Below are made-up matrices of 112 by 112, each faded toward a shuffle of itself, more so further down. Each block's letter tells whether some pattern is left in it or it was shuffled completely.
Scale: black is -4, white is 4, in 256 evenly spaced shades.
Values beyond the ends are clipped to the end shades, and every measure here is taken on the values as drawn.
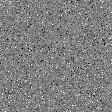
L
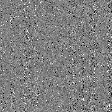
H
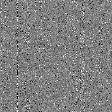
H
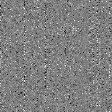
H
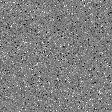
L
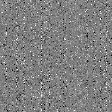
H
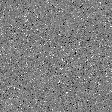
L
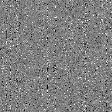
H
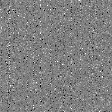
H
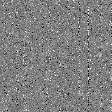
H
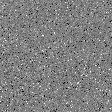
L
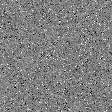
L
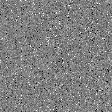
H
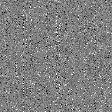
H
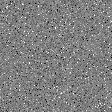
L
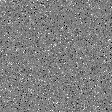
L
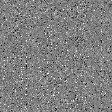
H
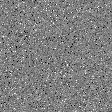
L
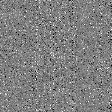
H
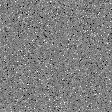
L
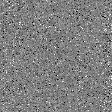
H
